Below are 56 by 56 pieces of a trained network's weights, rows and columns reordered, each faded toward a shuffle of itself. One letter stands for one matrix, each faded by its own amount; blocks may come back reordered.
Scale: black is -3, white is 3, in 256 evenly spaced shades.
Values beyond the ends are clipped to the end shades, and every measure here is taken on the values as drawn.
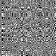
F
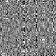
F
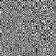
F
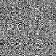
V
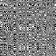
F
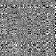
F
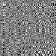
F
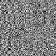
V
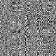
F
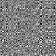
F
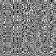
F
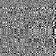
F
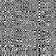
F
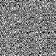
V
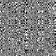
F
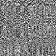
V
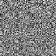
V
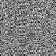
V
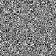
V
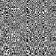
F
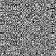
V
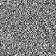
V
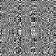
F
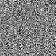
V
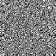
V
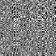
F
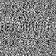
V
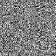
V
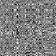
F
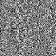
V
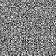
V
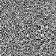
V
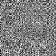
V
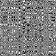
F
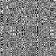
F
